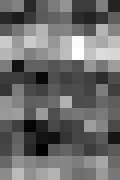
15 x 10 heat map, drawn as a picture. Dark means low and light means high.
Odd rows or columns: none. Stripes: horizontal, repeating 3 times. Ninth with the highest average: top middle. Grain: streaks across.
